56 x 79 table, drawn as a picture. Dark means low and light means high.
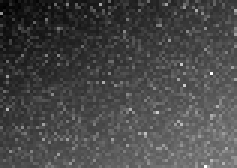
Stripes: none. Grain: fine. Slope: up to the bottom right. Ninth with the highest average: bottom right. Ninth with the lowest average: top left. Mirror symmetry: none. Odd rows or columns: none. Average level on the scale: 30%.
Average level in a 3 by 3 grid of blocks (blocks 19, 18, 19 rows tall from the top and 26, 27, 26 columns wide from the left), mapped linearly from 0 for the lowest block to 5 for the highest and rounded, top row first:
0 1 2 / 1 2 4 / 3 4 5
